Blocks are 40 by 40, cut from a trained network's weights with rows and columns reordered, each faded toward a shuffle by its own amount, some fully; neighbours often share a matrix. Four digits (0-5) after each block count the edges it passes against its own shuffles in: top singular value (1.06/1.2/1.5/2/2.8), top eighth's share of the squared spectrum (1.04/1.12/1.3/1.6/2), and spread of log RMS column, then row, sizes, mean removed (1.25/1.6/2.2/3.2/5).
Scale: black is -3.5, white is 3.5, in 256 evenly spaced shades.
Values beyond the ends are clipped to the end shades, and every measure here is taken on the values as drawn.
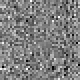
2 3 1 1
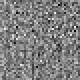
2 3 0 1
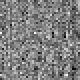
2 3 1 1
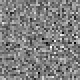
1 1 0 0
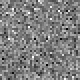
0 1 0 0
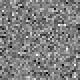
0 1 0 0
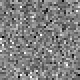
0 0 0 0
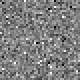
0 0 0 0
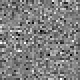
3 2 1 1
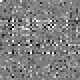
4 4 1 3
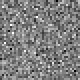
1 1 0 0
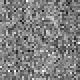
2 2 0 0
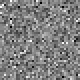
2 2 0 0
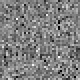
2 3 1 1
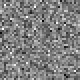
0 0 0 0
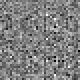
2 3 1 1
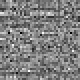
3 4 0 2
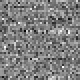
3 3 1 2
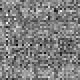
3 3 1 1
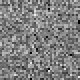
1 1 0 1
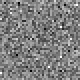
0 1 0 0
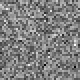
0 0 0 0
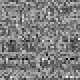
3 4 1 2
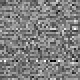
3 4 1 1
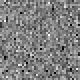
1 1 0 0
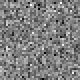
1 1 0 0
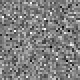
1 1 0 0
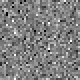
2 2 0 1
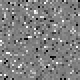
0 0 0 0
